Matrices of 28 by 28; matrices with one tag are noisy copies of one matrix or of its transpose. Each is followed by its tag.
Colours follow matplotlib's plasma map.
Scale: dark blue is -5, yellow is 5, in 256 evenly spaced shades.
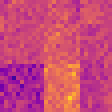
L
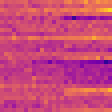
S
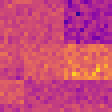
L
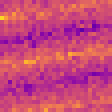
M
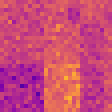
L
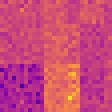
L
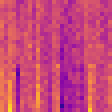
S
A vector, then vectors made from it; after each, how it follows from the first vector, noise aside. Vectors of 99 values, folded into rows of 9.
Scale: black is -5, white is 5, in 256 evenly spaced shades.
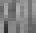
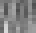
negated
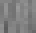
shrunk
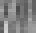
negated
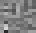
sign-scrambled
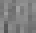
shrunk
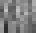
copied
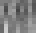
negated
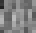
wrapped around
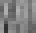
copied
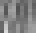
negated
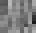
wrapped around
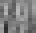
copied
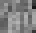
wrapped around
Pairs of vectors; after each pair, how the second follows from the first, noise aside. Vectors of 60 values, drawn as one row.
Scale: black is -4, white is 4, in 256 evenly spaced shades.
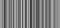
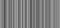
shrunk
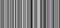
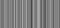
shrunk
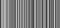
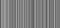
shrunk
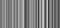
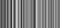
reversed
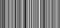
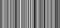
reversed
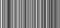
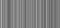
shrunk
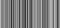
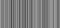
shrunk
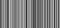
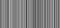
shrunk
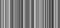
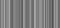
shrunk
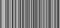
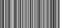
sign-scrambled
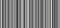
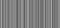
shrunk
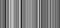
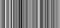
sign-scrambled
